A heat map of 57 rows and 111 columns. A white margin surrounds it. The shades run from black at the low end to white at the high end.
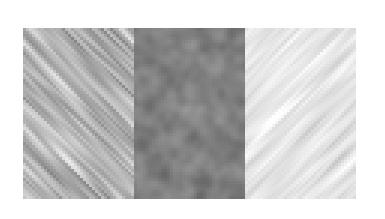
It is made of 1 by 3 panels. Panel 1,1: high, slanting down to the right. Panel 1,2: middling, blotchy, faint in contrast. Panel 1,3: very high, slanting up to the right, faint in contrast.
